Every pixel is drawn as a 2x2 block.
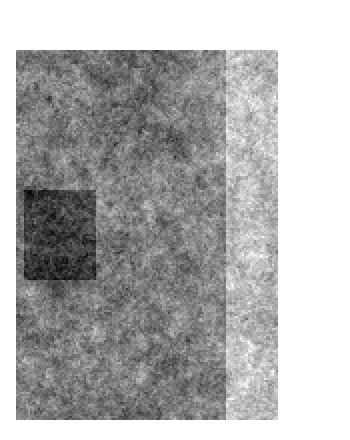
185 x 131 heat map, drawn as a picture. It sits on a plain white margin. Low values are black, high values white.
Seam: vertical, 80% of the way across, the right part higher. Odd patch: lower, in the middle left. Stripes: none. Histogram: bell-shaped. Ninth with the lowest average: middle left.
